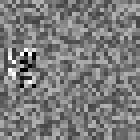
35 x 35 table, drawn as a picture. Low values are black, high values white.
Values change most from cell to cell in the middle left. Fine speckle covers the field. Overall the values sit about 50% of the way up the scale. An odd patch, rougher than its surroundings, sits in the middle left. No overall slope runs across the table.
